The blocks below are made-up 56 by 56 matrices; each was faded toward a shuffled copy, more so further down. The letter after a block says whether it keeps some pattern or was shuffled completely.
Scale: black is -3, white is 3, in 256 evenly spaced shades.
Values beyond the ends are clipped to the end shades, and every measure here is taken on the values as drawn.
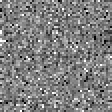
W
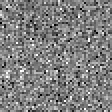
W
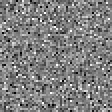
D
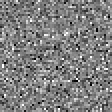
W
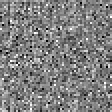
W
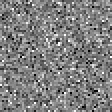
D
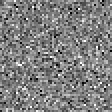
D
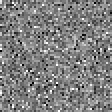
W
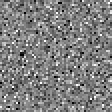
D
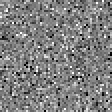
D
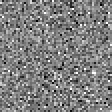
W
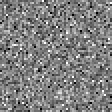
D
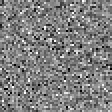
D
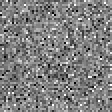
W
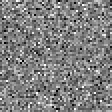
D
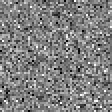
D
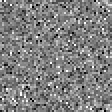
D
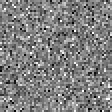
D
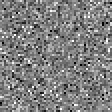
W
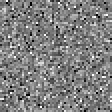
D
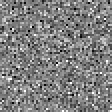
D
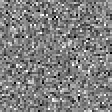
W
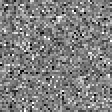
D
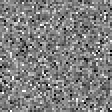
D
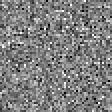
W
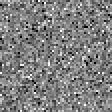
D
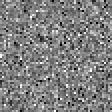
W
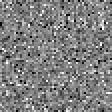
W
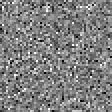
W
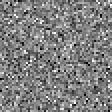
D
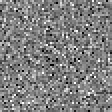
D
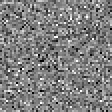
W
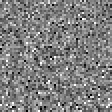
W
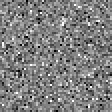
W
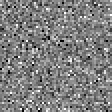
W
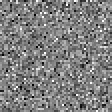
W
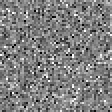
D
